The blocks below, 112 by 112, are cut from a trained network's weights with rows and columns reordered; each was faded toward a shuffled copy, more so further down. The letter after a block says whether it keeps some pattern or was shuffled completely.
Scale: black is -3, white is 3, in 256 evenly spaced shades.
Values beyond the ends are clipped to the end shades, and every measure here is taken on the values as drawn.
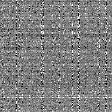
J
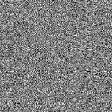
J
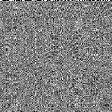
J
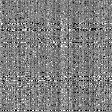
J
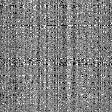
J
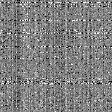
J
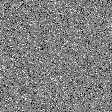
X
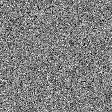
X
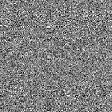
J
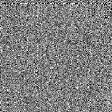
J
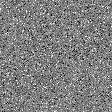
X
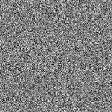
J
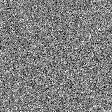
X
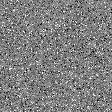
X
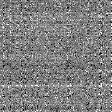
J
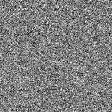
J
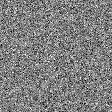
X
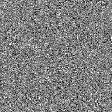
J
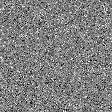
X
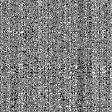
J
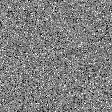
X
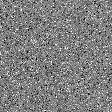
X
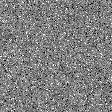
X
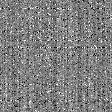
J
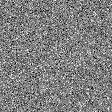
X
